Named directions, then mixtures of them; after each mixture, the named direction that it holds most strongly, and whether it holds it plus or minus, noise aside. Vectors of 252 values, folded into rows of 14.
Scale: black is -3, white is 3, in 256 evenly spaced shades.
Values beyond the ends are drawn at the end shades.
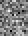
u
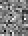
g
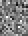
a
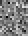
a, minus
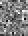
g, minus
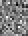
a, plus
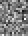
g, plus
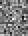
g, plus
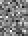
u, minus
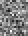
u, minus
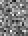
u, minus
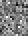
a, plus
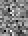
u, minus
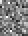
a, plus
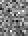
u, minus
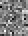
g, minus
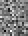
u, minus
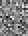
a, minus
